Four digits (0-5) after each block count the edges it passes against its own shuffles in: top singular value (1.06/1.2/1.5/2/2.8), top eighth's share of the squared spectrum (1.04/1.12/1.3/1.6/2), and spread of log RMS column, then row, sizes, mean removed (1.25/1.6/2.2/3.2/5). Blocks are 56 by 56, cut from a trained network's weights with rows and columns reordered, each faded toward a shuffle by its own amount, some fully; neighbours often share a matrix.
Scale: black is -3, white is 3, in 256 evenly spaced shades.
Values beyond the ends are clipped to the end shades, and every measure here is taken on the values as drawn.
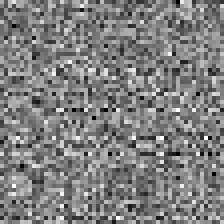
4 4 0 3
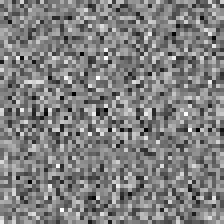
3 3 0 2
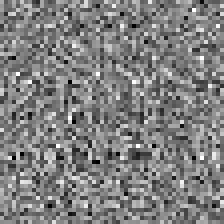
4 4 1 2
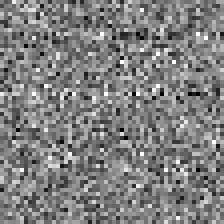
3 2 0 1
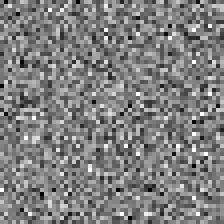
3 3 1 1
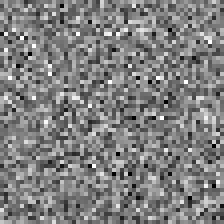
2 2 0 1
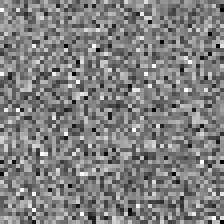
1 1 0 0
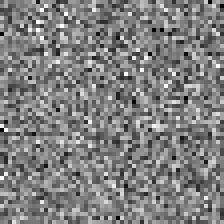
1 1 0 0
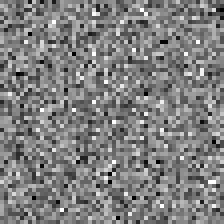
1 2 1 0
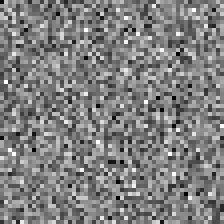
1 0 0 0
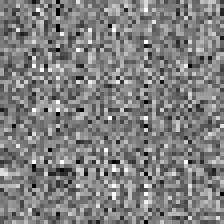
3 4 2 2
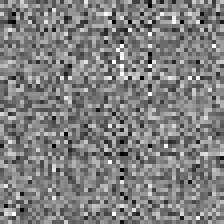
4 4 2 2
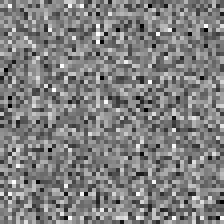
3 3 1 2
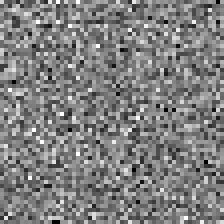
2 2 0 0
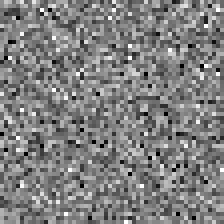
1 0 0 0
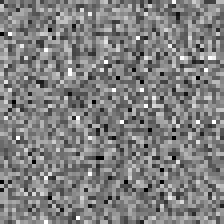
0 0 0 0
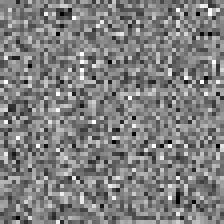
3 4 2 1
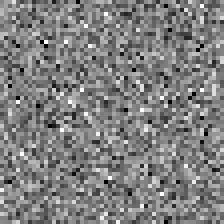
0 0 0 0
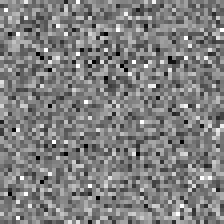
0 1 0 0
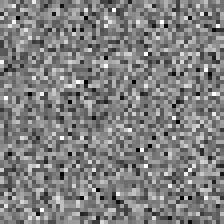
2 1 0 0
